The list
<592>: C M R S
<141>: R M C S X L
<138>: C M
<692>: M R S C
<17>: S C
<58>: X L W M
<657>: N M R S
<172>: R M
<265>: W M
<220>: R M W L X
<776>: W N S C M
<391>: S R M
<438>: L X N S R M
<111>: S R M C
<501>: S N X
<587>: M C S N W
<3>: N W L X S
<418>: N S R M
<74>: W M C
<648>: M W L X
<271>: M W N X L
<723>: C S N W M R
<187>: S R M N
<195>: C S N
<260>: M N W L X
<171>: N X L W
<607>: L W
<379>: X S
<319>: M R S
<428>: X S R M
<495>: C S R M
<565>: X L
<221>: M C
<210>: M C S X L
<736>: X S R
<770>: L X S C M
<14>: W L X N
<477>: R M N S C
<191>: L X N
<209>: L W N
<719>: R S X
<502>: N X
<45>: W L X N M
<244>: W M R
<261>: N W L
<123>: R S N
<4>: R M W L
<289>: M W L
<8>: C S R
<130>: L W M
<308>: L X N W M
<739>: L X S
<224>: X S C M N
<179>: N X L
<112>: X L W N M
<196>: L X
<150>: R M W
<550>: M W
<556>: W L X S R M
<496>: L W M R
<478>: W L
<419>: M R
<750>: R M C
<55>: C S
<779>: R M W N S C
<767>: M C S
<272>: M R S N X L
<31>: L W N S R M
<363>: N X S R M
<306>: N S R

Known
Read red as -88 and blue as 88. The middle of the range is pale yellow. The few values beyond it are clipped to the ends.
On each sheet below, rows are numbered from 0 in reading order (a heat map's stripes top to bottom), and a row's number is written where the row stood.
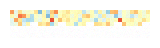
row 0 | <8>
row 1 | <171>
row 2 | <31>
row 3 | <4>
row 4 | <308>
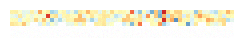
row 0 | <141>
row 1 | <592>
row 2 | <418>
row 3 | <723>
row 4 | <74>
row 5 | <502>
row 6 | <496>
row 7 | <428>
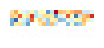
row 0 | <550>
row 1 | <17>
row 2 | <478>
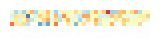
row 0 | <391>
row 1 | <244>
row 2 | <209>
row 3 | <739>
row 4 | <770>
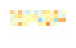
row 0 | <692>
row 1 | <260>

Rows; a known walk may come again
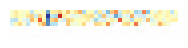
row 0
<271>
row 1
<565>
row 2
<770>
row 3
<150>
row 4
<750>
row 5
<272>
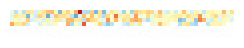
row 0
<187>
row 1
<14>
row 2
<196>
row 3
<261>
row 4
<306>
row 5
<692>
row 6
<289>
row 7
<587>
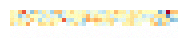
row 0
<191>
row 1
<4>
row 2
<648>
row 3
<428>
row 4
<723>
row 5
<17>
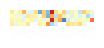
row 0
<438>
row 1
<502>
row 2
<220>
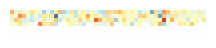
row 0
<495>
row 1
<391>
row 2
<3>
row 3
<736>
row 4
<31>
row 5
<179>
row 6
<141>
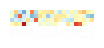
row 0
<172>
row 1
<45>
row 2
<123>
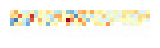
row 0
<550>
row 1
<209>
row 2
<379>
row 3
<477>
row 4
<556>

